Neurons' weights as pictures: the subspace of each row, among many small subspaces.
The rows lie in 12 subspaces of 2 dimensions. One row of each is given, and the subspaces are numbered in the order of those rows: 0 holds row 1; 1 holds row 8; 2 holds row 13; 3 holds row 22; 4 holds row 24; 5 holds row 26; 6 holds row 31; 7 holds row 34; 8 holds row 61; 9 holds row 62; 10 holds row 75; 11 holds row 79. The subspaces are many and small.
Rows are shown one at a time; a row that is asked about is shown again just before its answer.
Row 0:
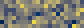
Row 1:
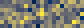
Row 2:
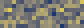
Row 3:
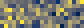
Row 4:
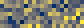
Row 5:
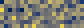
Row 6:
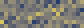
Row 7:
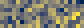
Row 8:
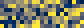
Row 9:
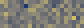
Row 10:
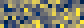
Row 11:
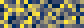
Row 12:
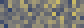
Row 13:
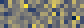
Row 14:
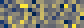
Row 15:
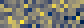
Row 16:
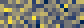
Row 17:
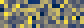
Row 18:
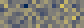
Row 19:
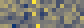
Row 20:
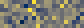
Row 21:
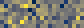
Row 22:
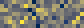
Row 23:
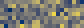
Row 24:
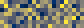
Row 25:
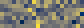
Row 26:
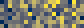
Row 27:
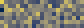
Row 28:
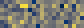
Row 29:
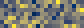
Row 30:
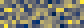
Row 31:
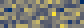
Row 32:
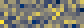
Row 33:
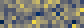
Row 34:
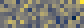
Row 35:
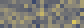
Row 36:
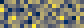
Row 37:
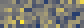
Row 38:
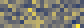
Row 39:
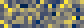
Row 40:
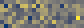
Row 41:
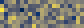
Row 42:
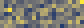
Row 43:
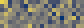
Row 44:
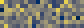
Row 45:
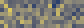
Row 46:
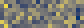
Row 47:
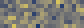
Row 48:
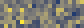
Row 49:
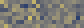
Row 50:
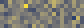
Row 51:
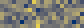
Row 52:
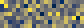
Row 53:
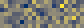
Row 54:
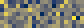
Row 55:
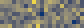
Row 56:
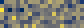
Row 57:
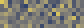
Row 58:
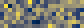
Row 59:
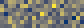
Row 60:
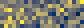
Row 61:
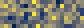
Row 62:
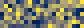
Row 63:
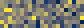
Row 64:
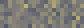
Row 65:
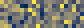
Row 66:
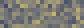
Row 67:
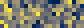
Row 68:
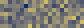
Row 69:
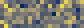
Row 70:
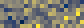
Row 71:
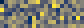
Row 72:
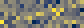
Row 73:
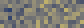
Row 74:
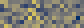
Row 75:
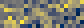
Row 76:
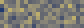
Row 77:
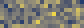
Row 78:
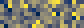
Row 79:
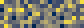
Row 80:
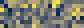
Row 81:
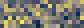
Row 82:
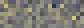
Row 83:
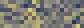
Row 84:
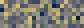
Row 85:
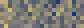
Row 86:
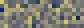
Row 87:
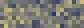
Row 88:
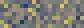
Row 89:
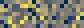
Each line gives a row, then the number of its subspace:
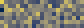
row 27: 6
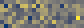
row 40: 9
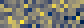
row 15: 10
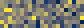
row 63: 5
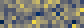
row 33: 0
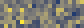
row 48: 7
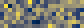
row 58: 9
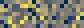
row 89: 3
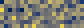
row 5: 11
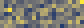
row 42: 11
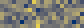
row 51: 3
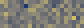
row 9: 2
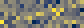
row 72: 8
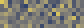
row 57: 5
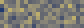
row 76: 11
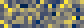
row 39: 4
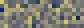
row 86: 6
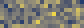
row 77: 4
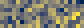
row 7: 7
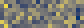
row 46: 3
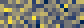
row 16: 5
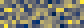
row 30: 6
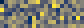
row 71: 6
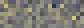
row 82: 7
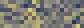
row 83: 9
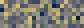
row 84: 6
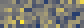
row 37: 7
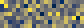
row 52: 10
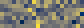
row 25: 3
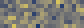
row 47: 8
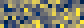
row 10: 10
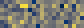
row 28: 0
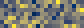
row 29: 8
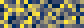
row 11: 11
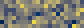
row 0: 0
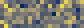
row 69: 4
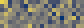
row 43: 5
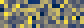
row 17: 6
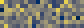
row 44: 6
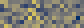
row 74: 9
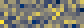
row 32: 8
